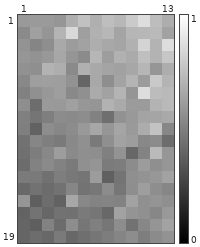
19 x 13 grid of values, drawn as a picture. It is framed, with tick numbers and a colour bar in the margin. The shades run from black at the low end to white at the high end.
The texture is fine-grained noise. No row or column stands out. The bottom left is the ninth with the lowest average. No regular stripes run through it. The top right is the ninth with the highest average. The field climbs toward the top right.
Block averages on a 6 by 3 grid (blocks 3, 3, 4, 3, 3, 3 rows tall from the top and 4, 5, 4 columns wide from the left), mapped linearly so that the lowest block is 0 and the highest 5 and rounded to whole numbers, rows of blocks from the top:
345 / 334 / 234 / 122 / 012 / 012
